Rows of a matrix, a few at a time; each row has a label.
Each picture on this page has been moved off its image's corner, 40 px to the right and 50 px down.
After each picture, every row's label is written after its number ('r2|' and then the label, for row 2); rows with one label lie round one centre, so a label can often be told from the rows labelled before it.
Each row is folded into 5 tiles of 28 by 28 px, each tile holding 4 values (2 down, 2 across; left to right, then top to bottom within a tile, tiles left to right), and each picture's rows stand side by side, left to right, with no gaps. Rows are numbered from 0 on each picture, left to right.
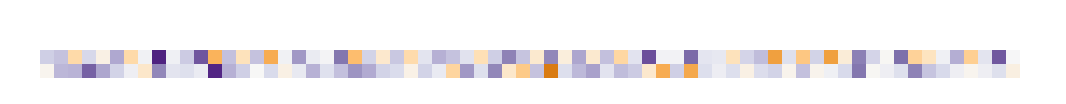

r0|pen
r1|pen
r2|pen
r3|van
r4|van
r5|pen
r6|pen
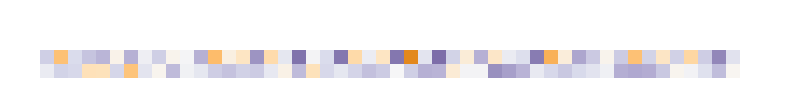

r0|van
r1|pen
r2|pen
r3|pen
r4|pen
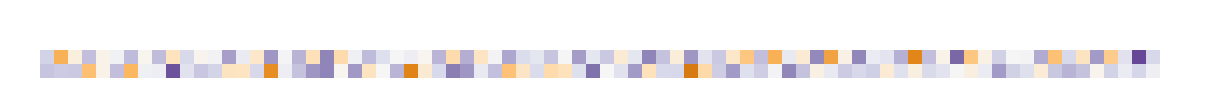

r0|van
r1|van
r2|van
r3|van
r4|van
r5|pen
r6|pen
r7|pen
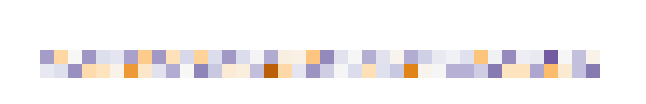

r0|van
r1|van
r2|van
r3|van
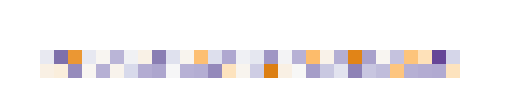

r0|pen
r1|van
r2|pen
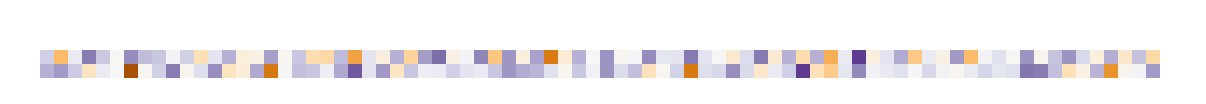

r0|van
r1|van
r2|pen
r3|pen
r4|van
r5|pen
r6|pen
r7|van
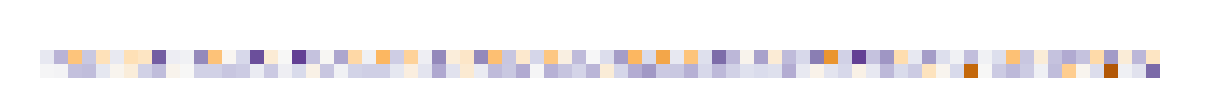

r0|pen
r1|pen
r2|pen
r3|pen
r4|pen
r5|pen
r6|van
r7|van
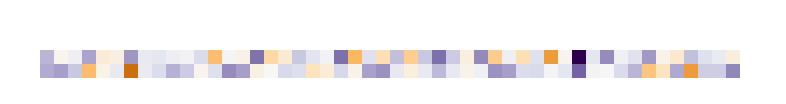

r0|van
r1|pen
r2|pen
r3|pen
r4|van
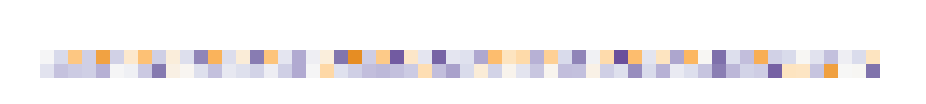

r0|pen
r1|pen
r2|pen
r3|pen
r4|pen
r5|van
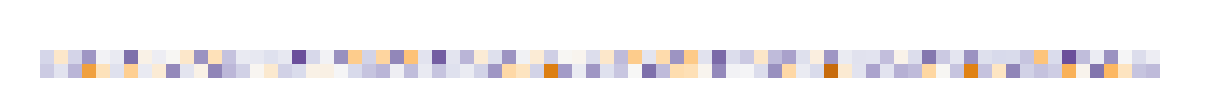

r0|van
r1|pen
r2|pen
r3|van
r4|pen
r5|van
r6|van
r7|van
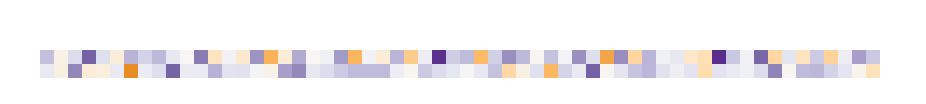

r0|van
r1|pen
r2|pen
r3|van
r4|pen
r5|pen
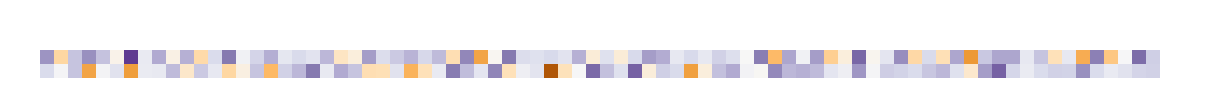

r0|van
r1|van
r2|van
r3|van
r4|van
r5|pen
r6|pen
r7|pen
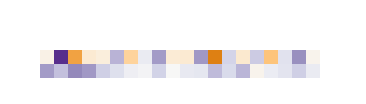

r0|pen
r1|pen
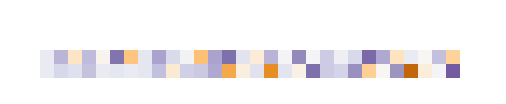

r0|pen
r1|van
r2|van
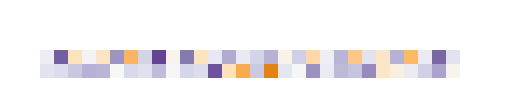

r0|pen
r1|van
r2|pen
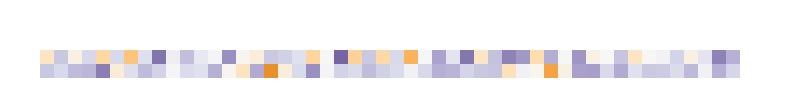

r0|pen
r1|van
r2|pen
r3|van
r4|pen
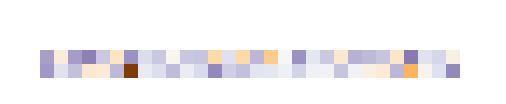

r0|van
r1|pen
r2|van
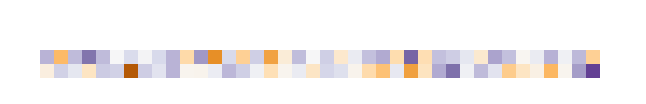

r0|van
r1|pen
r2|van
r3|van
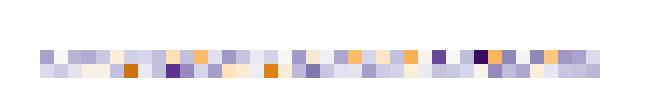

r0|van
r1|van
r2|pen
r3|pen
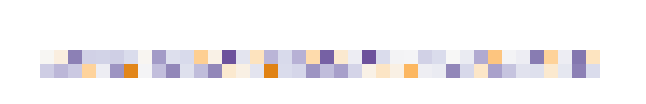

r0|van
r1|van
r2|van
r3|pen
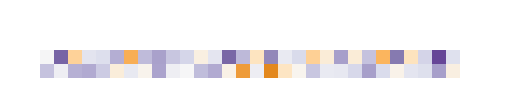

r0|pen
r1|van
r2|pen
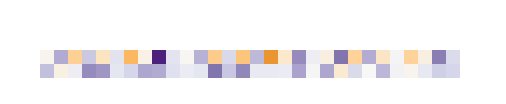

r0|pen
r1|pen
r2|pen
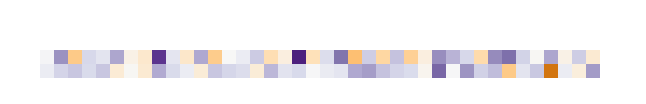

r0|pen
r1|pen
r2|pen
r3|van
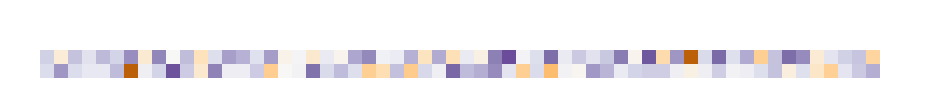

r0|van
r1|van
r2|van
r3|van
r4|pen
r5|van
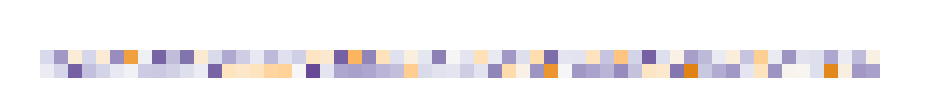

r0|pen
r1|van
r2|pen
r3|van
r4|van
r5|van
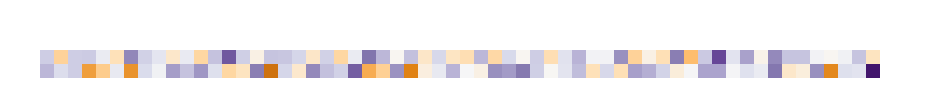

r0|van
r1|van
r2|van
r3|pen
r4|pen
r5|van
